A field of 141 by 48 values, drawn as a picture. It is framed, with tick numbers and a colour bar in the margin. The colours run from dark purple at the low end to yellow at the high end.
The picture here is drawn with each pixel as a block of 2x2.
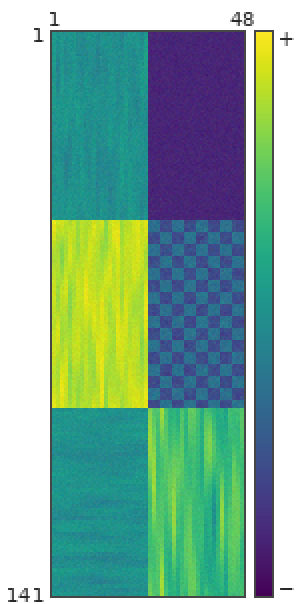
It is made of 3 by 2 panels. Panel 1,1: middling, streaked downward, faint in contrast. Panel 1,2: very low, flat. Panel 2,1: very high, streaked downward, faint in contrast. Panel 2,2: low, checkered. Panel 3,1: middling, streaked across, faint in contrast. Panel 3,2: high, streaked downward.
